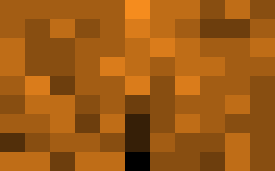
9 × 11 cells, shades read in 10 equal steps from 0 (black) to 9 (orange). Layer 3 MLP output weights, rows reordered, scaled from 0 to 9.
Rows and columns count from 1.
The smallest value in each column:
3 5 4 4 5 0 5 5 4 4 5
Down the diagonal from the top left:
6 5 5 6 6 4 5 5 4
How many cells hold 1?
0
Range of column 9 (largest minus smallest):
3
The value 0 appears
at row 9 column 6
